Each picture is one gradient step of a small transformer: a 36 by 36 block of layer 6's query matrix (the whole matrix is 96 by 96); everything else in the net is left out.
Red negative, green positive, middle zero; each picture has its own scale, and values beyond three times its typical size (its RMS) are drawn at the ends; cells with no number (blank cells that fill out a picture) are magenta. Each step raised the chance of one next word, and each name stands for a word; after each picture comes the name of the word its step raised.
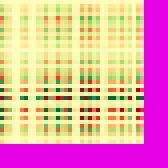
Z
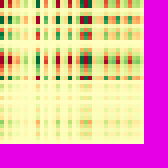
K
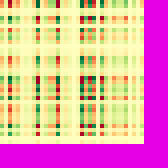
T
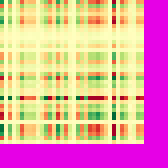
K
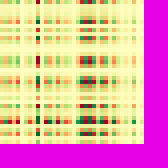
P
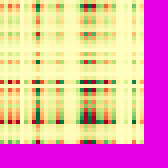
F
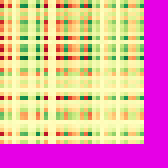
T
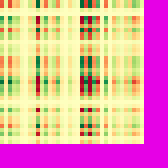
K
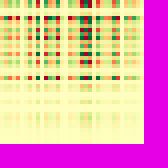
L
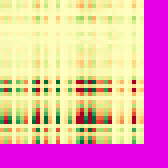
Z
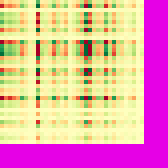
K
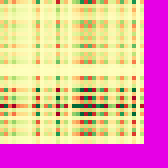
T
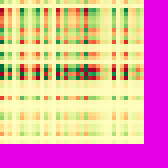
Z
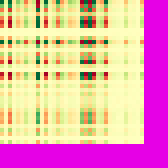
P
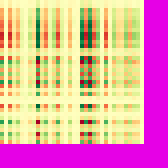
T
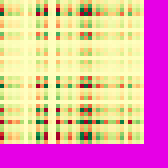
P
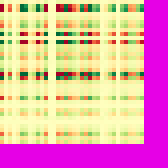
L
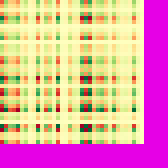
Z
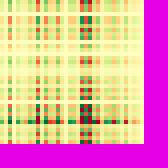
T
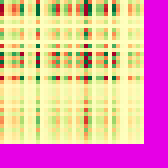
F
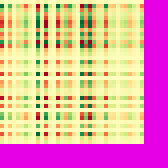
L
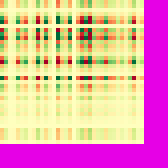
K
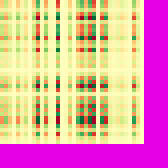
P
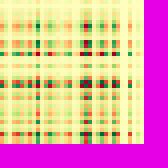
F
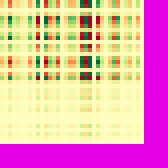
K
